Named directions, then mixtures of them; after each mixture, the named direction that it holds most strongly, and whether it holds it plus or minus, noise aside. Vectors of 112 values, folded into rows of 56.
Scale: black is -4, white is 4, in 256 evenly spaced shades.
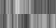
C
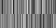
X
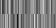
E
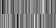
E, plus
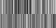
X, minus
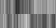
C, minus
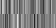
E, minus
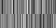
X, plus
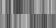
C, minus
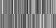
X, minus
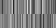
X, plus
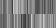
C, plus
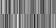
E, minus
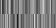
E, plus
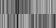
C, minus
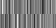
E, minus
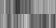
C, minus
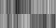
C, minus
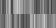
C, plus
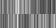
C, plus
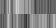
C, plus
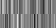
E, minus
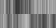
C, minus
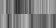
C, minus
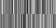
X, minus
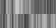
C, plus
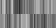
C, minus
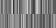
X, plus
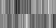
C, minus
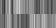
C, plus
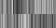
C, minus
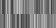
E, plus
